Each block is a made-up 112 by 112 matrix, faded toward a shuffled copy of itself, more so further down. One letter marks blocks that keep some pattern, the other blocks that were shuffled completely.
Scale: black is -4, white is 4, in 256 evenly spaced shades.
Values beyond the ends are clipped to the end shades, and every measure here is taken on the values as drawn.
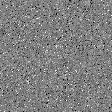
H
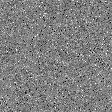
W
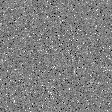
W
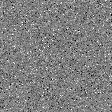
W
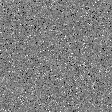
W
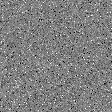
W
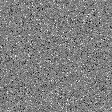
W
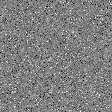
H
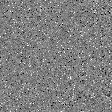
H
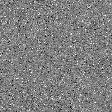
H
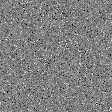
W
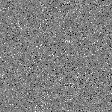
H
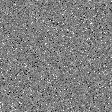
W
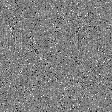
H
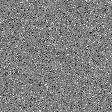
W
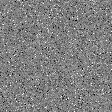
W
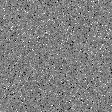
W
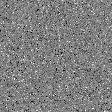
W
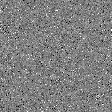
H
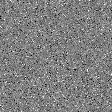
W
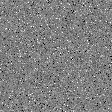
W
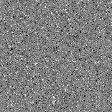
H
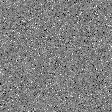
W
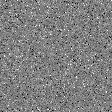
W
